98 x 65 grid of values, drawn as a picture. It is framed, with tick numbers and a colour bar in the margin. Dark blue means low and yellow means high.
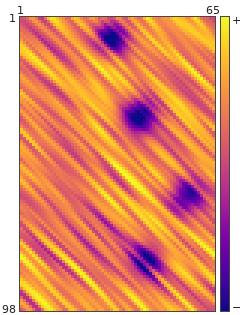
The halves do not mirror each other. There are four dips. There is no overall slope. Most values sit high, with a long tail of low ones. There are no lone odd cells. The grain runs diagonally down to the right.
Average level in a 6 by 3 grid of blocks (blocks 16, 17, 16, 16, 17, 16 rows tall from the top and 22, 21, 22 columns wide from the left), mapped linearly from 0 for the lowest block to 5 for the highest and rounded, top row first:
305
433
323
350
314
533
